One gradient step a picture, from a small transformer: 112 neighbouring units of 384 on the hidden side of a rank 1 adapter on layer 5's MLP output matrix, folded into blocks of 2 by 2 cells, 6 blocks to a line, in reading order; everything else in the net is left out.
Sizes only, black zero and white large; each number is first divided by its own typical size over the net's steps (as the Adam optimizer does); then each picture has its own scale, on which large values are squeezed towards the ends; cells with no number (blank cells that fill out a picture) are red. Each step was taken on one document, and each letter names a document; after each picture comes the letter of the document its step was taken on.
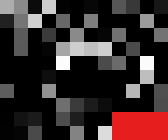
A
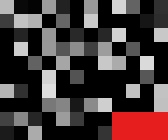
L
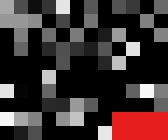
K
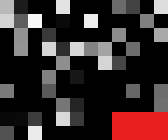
K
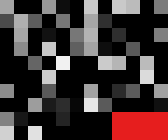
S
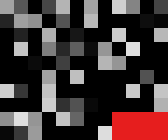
L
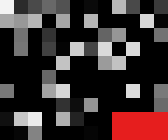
A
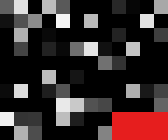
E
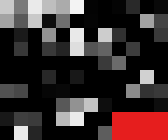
E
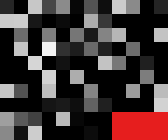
L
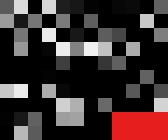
E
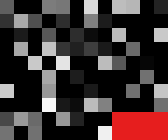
L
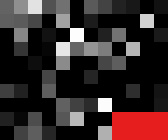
A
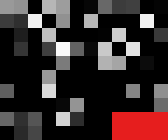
A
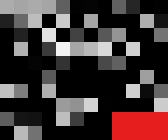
E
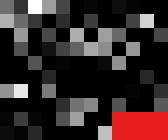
A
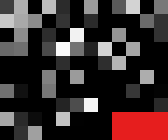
K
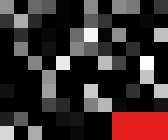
S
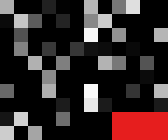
S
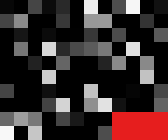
S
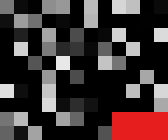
L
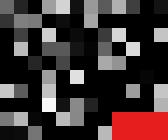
L
